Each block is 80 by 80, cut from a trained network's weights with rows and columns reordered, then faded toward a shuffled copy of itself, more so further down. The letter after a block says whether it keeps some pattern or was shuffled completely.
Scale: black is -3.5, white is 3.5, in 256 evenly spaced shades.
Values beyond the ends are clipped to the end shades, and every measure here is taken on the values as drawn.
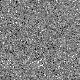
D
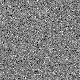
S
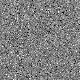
D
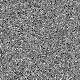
S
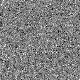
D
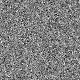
S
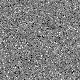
S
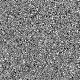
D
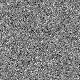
S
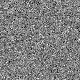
S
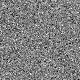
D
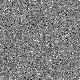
S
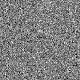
D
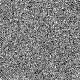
S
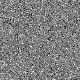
D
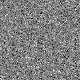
D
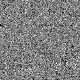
D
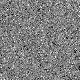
S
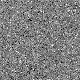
S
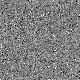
S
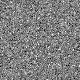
D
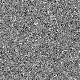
S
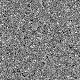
S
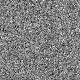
S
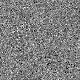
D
